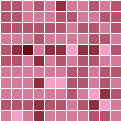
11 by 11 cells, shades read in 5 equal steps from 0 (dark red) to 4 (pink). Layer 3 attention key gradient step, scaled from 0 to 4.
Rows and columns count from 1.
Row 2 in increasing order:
2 2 2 2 2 2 3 3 3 3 3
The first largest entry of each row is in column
3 3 7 1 7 3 1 5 9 10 2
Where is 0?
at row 5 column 3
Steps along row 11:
up down down up same same same down same up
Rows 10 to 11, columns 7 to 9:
3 2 1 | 3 3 2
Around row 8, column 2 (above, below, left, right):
3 3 3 3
